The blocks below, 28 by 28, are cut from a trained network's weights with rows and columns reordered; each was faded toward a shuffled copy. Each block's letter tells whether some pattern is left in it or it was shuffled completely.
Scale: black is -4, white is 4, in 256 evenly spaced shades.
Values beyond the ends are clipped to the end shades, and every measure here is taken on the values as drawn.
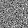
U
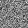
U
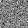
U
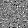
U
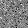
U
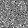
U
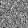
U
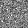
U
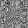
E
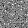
U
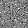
U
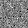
U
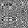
E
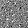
U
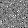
U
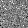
U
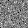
U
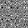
E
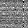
E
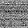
E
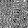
E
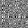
E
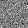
U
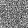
U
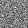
U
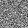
U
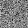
U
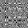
E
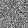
U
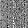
E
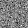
U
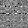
E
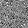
U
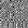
E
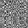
E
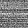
E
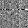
E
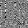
E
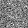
U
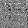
E
